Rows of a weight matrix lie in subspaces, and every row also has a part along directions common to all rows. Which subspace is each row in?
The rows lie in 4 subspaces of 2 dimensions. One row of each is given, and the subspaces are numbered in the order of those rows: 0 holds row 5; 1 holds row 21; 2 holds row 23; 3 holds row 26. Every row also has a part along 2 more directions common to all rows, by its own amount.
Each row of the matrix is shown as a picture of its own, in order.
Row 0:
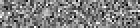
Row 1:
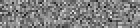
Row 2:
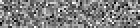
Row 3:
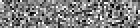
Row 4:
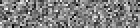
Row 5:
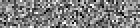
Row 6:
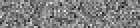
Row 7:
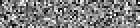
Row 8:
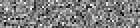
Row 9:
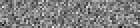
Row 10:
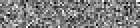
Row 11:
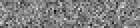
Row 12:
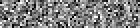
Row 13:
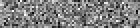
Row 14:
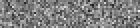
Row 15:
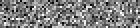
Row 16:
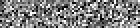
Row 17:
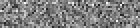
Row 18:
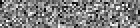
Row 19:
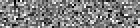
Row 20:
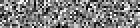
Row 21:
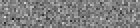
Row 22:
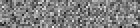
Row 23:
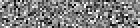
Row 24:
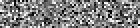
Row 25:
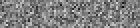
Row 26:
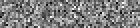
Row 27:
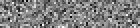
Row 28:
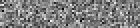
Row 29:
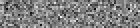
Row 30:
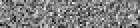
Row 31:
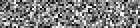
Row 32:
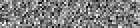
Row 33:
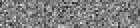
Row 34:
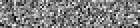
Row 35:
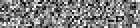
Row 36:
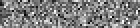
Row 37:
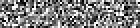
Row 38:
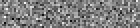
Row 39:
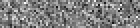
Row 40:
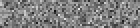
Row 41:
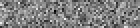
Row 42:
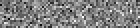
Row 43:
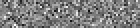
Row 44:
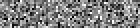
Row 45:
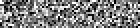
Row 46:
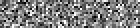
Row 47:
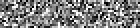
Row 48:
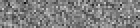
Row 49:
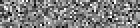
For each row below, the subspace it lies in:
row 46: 0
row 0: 3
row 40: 3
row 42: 1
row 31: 1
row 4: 0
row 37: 1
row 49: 2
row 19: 2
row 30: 2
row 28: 3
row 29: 1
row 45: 1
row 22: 2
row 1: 2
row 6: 3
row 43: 1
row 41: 3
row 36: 3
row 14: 0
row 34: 2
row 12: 0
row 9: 2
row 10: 1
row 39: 0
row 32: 2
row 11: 3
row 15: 1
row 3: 0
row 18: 2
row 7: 1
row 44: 0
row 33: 2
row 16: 0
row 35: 2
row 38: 1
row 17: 0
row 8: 1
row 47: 3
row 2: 3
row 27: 2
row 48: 0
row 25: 3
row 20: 2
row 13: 3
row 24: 2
